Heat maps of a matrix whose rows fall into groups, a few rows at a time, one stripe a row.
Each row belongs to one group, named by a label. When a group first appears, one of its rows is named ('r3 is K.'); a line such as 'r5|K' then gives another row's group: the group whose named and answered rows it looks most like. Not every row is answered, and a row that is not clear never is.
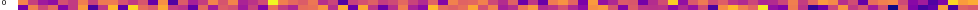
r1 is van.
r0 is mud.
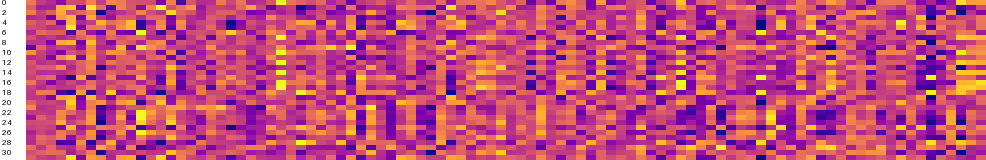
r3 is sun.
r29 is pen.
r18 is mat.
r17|mud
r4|sun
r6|mat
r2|van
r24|van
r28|mat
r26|van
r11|sun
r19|sun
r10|mud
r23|van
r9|van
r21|van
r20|sun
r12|mud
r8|sun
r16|mud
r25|sun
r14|mud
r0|mud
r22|van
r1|sun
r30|van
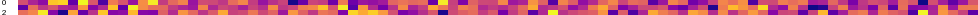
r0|sun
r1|van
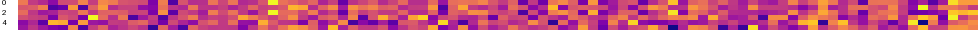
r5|mat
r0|mud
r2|mud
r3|pen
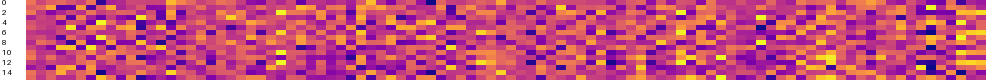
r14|van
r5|sun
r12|mud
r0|van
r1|mat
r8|mat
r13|sun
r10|mud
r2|mud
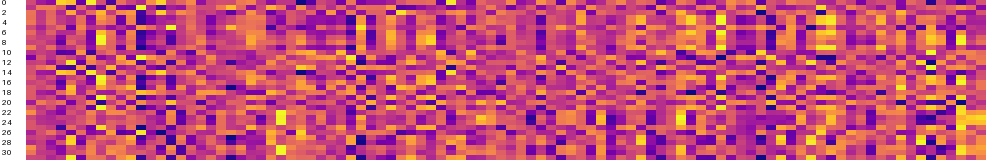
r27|sun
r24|mud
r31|sun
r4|pen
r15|pen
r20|van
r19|pen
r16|pen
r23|mud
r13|mat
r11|van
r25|pen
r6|pen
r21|pen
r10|mat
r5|mat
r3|pen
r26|mat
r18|van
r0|sun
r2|sun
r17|sun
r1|mat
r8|pen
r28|sun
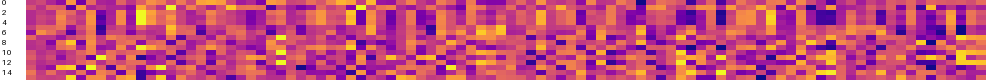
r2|van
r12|mud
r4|van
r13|sun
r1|mat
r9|van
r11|pen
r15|sun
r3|van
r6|van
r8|sun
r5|van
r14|pen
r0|van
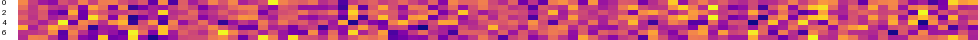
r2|mat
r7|mat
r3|pen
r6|mat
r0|mud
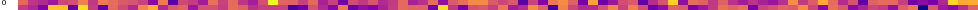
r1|sun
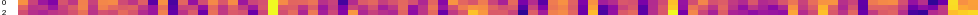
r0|mud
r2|mud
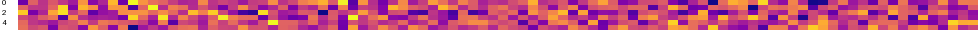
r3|mat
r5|pen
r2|van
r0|van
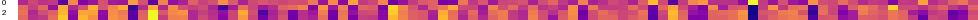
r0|mat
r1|sun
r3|sun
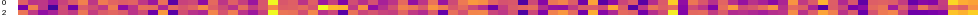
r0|mud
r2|mud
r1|van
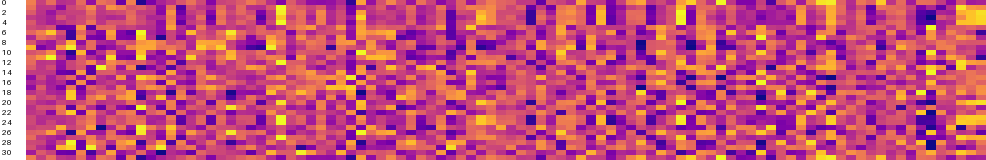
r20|mud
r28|sun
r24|mud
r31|pen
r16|mat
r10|mat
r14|mat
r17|van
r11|mat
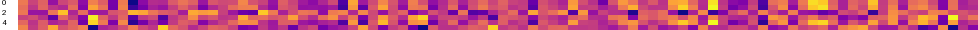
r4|pen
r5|van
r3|pen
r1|pen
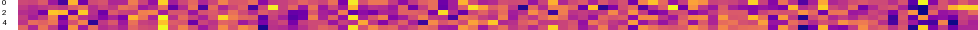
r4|van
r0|mat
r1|mud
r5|mat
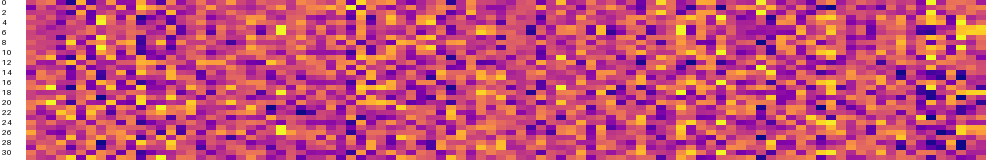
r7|pen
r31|sun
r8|sun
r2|mat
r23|sun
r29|van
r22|sun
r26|mud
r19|van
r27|sun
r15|van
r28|van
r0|mat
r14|van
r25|mud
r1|van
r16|pen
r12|van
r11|mat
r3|pen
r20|mat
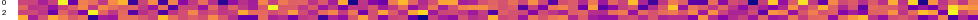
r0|sun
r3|van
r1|mud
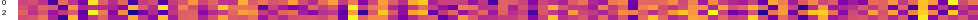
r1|mat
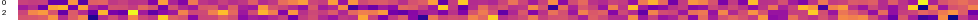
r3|van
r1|sun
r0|mat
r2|mat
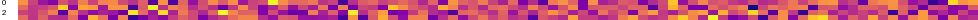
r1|sun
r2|mat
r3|pen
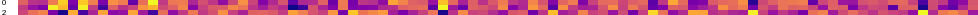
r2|mat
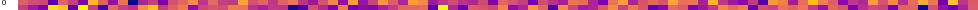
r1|sun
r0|pen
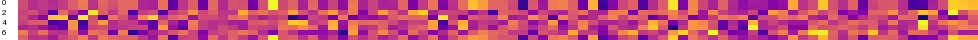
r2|pen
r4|mat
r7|mud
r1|mud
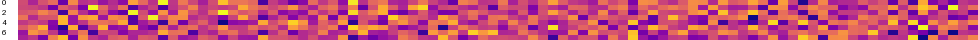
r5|mat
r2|mat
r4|sun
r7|sun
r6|van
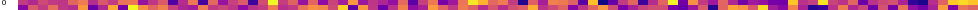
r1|van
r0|mud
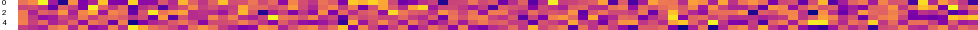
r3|mud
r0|mat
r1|pen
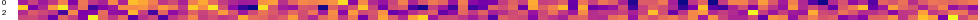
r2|mat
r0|van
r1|van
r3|pen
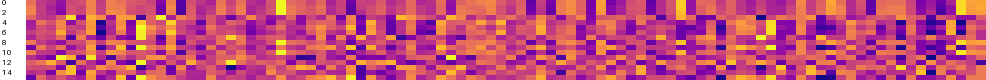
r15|van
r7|mat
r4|van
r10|mud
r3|sun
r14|sun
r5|van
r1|mud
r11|sun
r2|mud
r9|van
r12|mat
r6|van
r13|sun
